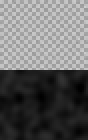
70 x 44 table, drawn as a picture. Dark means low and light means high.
The table splits into 2 rows of 1 panel. Panel 1,1: high, checkered. Panel 2,1: very low, blotchy, faint in contrast.
